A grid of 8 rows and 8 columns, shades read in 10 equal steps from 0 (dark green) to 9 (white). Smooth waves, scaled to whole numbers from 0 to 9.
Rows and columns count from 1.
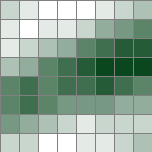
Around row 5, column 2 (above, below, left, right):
5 2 3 3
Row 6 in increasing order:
2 3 3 4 4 4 5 5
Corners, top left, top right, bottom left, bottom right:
7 6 7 6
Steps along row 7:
up up up up down same same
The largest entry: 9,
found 6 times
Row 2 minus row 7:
4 4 2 1 -1 -2 -3 -4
